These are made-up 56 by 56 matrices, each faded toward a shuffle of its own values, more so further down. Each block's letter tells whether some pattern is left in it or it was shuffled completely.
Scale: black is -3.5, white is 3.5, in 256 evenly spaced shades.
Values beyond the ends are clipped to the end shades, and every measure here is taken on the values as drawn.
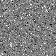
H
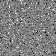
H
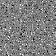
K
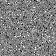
H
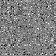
K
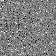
H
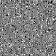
K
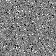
H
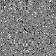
K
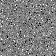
H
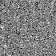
H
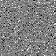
K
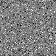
H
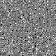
K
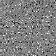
K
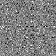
K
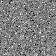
H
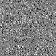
K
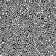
K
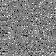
K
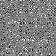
K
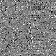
K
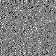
K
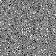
K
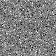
H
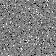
H
